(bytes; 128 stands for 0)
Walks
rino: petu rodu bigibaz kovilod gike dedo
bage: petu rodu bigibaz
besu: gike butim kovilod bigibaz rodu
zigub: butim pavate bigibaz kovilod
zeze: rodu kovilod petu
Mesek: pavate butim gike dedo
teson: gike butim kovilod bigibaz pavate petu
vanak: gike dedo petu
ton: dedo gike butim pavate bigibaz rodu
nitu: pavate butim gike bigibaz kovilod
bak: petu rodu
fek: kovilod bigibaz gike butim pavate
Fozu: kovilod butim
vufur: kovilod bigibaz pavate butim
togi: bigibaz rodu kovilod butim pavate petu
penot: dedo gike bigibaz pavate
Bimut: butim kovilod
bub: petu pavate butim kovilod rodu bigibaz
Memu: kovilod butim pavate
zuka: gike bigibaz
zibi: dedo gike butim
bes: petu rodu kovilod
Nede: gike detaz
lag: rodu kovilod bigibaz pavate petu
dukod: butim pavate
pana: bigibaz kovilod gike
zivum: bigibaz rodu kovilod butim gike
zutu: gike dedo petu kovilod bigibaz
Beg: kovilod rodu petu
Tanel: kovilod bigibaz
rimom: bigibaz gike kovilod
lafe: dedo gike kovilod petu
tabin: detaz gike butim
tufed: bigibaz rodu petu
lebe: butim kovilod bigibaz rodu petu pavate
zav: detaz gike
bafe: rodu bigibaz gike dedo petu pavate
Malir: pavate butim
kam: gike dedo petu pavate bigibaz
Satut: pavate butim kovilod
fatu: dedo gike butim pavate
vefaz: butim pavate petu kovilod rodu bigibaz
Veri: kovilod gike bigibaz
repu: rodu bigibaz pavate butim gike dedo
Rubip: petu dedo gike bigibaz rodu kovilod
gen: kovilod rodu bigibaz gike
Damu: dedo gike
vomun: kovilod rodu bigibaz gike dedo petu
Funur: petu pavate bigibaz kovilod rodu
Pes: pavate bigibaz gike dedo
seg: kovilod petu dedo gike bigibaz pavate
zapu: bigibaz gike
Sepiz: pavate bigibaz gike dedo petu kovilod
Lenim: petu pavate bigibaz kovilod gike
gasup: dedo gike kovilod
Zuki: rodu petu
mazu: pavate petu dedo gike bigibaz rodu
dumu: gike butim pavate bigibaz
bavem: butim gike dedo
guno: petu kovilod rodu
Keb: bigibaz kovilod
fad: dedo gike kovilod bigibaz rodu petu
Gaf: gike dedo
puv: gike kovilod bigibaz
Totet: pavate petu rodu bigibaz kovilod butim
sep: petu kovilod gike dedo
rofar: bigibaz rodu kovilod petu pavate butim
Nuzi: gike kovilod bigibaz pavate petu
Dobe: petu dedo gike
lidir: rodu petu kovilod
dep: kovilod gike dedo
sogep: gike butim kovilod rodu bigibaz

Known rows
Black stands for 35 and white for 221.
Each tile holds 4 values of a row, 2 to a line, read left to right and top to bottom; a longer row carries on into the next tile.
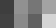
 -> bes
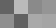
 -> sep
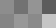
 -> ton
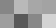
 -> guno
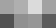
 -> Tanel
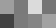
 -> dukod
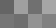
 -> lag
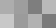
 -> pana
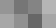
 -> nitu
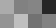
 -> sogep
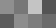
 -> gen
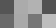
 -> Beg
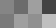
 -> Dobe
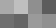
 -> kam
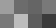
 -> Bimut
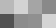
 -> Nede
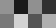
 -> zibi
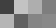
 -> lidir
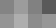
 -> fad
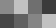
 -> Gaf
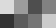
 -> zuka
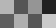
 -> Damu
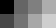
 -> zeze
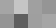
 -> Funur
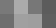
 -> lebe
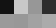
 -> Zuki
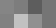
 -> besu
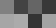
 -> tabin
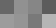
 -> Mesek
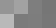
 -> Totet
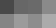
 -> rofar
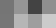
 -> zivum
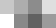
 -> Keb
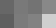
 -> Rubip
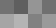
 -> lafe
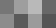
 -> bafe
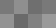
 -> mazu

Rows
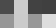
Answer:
tufed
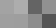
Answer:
Nuzi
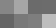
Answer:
vanak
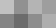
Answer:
zigub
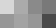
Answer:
puv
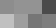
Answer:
bub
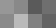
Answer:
teson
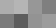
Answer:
zutu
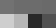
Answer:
Satut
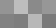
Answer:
Lenim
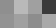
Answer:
bage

